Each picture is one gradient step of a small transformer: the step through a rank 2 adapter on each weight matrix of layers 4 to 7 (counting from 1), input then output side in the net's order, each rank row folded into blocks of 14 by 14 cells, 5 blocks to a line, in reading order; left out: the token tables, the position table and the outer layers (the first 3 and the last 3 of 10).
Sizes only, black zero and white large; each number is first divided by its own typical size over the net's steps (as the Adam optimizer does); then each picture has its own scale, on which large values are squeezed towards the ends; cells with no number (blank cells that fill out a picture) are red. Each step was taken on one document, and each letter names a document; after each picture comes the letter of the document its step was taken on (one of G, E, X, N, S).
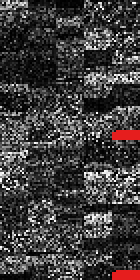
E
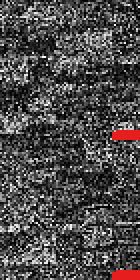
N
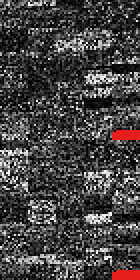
E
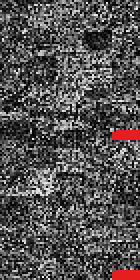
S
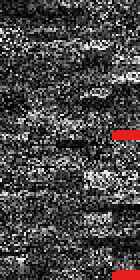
E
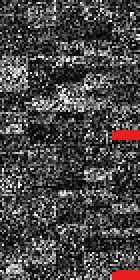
N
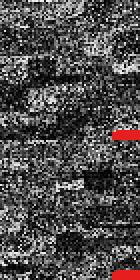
S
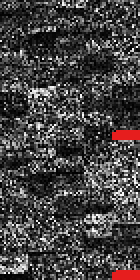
E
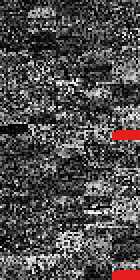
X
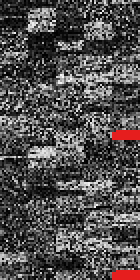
X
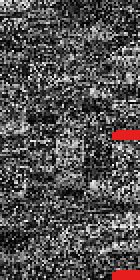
X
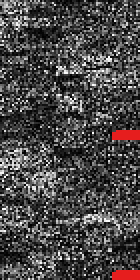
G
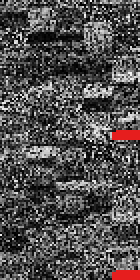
X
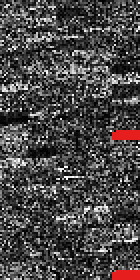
G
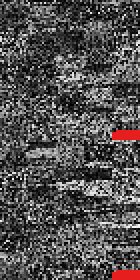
X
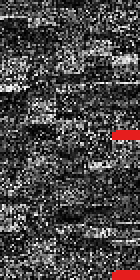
N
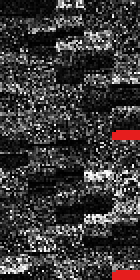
E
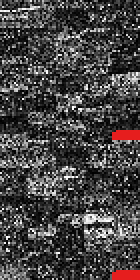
G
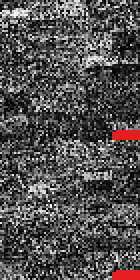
S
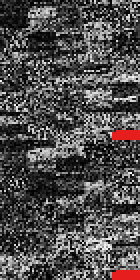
X
